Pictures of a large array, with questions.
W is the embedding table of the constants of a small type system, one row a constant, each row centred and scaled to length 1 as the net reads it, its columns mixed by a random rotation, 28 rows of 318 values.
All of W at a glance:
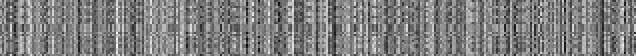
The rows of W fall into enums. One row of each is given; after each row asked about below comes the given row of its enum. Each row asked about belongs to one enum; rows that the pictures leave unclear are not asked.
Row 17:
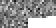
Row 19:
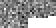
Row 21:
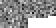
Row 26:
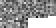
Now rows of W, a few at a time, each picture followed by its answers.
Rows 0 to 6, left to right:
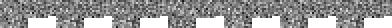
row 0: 21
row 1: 26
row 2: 26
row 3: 17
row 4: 19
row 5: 21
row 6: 26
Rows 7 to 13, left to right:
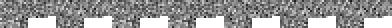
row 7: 26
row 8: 17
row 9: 26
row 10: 26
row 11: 21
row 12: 17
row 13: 17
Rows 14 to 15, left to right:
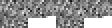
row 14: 17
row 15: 17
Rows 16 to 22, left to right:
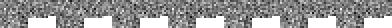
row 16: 19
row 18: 21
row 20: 26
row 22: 19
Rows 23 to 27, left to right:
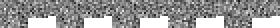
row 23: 19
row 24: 21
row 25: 21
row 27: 17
